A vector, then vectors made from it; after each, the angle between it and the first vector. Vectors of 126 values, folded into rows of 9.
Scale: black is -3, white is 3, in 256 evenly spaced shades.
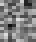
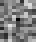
nearly opposite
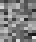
orthogonal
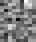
nearly opposite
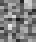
nearly opposite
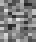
nearly parallel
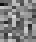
partly opposed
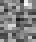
nearly opposite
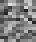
partly opposed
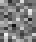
partly aligned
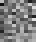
orthogonal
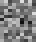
orthogonal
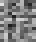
nearly parallel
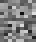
orthogonal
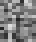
nearly opposite
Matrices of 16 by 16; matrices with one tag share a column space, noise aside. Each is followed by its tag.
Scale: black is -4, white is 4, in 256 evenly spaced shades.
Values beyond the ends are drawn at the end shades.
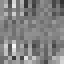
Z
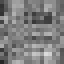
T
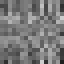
T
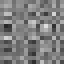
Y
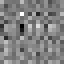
Y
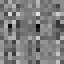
Y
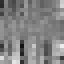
Z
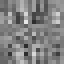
T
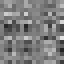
Y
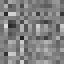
Y
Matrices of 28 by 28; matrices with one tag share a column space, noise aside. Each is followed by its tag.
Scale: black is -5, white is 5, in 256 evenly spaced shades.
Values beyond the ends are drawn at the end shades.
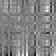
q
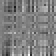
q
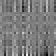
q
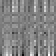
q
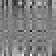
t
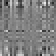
t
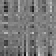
q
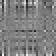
t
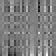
q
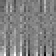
q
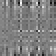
t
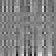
q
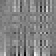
q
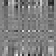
t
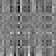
q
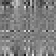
t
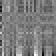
q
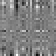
t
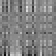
q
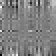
t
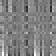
q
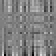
q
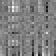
q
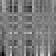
q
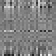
t
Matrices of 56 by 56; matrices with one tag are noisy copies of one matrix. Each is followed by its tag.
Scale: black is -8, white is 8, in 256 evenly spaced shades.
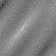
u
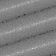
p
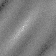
u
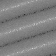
p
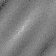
u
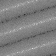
p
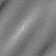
u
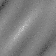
u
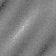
u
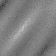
u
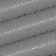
p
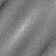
u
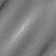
u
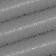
p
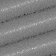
p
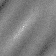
u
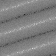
p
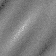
u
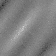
u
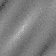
u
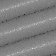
p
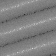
p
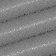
p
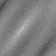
u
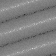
p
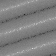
p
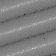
p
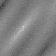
u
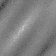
u
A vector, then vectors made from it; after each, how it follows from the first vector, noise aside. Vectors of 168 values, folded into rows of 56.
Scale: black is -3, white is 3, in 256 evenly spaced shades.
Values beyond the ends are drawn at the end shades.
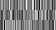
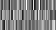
sign-scrambled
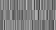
shrunk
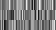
sign-scrambled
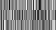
sign-scrambled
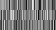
sign-scrambled
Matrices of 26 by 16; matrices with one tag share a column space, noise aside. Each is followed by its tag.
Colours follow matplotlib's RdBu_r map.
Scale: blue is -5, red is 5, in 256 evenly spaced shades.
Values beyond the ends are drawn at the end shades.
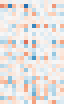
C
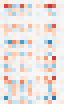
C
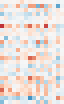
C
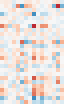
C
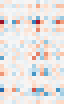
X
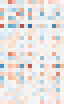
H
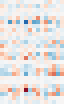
X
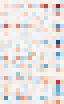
C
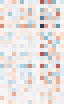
H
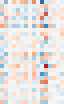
H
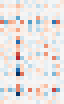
X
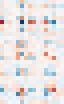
X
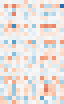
C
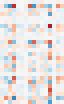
C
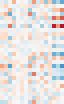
H
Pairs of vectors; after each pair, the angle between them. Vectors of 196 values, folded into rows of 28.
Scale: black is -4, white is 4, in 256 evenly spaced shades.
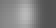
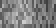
partly aligned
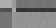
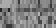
partly aligned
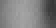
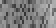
partly opposed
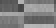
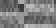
nearly parallel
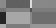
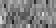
partly opposed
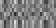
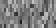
partly aligned
